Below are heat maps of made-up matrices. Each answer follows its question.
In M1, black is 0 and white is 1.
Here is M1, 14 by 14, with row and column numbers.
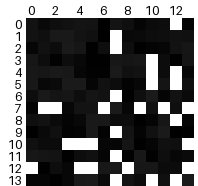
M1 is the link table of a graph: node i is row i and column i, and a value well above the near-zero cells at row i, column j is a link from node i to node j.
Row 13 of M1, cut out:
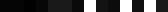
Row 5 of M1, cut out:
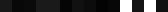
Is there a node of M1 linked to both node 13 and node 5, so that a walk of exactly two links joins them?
yes
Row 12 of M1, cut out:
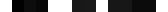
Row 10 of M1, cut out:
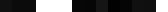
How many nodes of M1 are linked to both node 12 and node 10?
3
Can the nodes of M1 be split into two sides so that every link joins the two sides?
yes
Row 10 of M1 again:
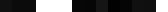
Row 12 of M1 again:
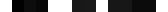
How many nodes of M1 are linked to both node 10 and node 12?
3
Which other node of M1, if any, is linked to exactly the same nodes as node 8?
node 0
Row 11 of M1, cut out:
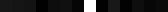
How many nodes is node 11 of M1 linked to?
1
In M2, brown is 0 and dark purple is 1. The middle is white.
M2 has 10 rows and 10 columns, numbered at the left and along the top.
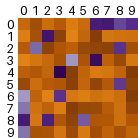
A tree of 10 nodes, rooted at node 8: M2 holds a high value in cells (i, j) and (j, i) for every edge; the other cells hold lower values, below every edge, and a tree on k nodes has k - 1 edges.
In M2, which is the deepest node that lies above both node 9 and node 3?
0
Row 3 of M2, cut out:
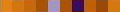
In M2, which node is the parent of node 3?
6
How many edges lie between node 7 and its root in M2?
2
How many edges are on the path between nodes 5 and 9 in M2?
3
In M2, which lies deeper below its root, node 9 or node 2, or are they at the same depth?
node 9
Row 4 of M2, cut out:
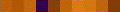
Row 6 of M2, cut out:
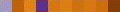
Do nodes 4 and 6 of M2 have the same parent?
no
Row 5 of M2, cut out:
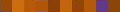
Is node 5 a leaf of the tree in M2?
yes
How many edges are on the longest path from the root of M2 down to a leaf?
4
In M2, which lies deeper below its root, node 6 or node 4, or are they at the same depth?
node 4
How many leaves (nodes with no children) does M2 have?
5
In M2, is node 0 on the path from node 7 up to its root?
yes
